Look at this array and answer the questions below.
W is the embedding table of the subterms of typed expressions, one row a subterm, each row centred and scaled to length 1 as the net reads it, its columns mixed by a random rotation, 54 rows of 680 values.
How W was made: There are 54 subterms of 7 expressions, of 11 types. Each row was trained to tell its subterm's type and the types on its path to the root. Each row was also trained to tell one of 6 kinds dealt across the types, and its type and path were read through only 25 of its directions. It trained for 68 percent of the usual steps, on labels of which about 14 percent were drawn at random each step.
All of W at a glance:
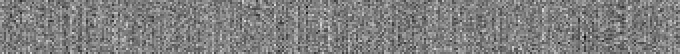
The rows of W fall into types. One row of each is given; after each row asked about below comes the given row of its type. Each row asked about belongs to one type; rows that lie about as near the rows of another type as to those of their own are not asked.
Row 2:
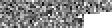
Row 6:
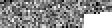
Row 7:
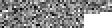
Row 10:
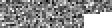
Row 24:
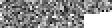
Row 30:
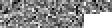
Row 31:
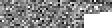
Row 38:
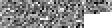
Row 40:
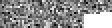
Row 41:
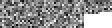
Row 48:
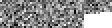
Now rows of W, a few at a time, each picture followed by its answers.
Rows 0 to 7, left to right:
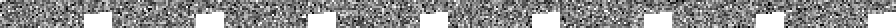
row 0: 24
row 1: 30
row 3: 41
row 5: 40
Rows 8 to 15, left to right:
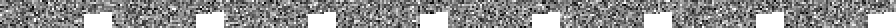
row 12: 10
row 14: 38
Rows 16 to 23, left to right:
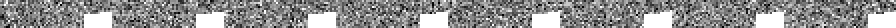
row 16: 38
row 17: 41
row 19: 24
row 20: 2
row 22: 48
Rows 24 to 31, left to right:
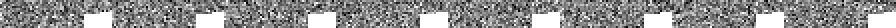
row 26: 41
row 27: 2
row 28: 24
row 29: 10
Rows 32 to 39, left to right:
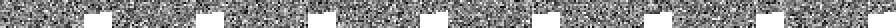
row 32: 40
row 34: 38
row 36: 41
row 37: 10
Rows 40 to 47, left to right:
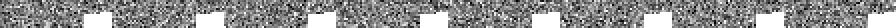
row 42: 24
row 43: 10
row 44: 41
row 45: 40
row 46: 38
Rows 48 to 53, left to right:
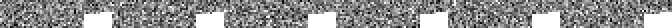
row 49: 48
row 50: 31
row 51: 38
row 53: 40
